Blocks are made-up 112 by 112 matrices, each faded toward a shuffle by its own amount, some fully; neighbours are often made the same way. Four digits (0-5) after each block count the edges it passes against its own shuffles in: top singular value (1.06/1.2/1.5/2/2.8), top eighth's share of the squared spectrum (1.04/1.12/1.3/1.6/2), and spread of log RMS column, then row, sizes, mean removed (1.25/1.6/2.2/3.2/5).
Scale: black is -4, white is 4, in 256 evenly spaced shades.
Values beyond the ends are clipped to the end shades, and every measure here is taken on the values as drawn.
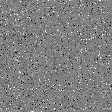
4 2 0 1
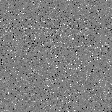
3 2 0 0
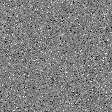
1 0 0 0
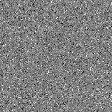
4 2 1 1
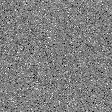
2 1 0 0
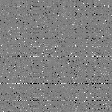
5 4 2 2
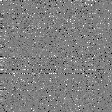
4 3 1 2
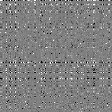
5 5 3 3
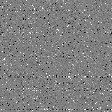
4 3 1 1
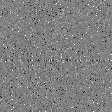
3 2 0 1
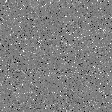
2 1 0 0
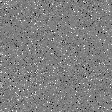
2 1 0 0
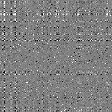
5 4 3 3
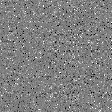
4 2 1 1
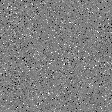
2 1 0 0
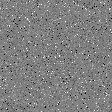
0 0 0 0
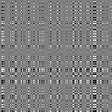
5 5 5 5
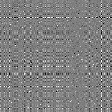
5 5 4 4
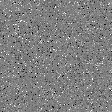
3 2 0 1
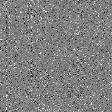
4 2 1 0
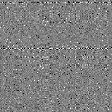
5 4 1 3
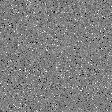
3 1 0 0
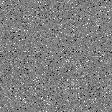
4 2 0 1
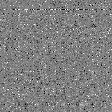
4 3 1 2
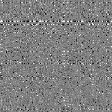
5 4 2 3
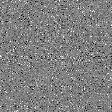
4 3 1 2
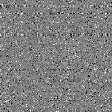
4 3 1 2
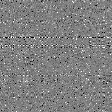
4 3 1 2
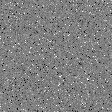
0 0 0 0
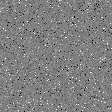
0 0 0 0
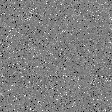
1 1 1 1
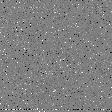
3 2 0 1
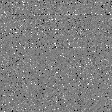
2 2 1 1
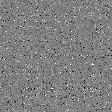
1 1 1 1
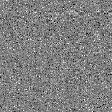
3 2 1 1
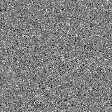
1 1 0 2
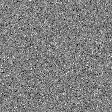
0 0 0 0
